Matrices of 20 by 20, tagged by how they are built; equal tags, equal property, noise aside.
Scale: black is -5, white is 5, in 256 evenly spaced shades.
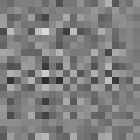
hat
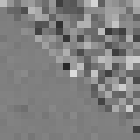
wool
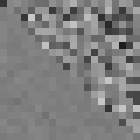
wool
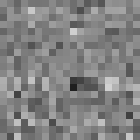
hat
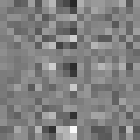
hat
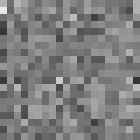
hat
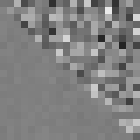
wool
